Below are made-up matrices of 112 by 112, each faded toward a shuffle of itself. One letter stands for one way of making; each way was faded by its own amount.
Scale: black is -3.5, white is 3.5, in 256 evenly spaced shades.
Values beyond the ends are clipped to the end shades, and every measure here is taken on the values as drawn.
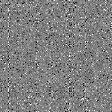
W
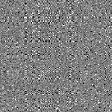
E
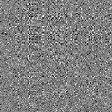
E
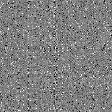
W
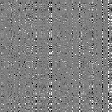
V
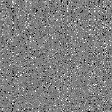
W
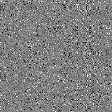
W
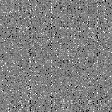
W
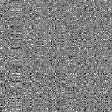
E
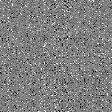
W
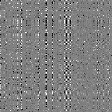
V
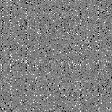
W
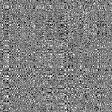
E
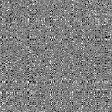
E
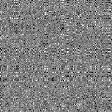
E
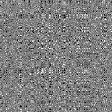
E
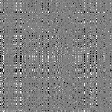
V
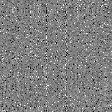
W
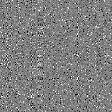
W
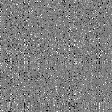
W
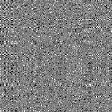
E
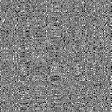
E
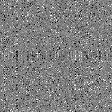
W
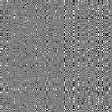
V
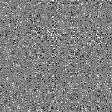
W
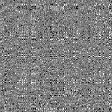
E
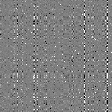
V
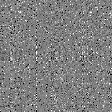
W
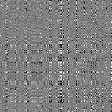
V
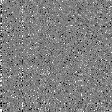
W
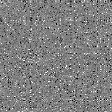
W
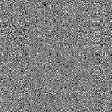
E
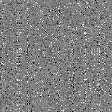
W
